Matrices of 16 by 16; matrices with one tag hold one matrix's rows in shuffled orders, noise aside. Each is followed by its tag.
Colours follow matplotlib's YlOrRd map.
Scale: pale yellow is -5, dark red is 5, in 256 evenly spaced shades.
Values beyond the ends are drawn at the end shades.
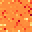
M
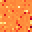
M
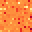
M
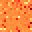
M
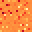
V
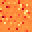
V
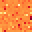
M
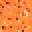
V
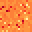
V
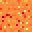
V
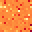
M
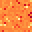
M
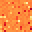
M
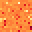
M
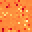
V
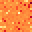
M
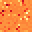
V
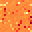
M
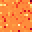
M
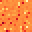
V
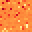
V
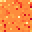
M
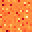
V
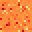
V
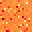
V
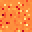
V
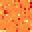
M
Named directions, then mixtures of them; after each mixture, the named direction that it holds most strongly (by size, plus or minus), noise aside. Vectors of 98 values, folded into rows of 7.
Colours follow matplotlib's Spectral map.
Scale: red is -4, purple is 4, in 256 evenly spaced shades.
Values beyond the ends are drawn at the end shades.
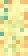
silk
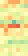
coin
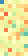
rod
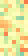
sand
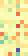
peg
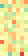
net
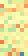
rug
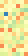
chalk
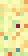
peg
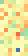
rod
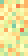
rod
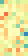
rod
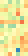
coin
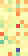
peg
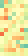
silk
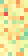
rod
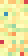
net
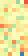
sand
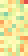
sand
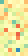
rod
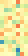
peg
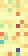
peg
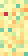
chalk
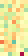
net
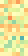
coin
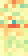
coin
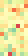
rug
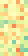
sand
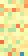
rug
